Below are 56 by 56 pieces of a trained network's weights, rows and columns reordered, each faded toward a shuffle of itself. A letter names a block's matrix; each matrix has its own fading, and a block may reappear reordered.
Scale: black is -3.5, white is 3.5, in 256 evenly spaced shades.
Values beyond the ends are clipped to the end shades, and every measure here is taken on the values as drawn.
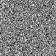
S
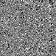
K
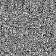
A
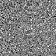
A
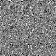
A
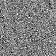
S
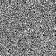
S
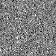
K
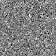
K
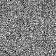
S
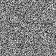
S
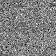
S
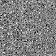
A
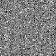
K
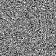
A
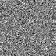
S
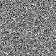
A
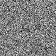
S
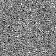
K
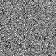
A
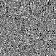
A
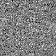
K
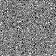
A
